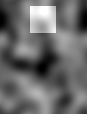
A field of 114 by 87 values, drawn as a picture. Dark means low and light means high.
Odd patch: higher, in the top middle. Calmest part: middle right. Average level on the scale: 40%. Ninth with the highest average: top middle. Roughest part: top middle.
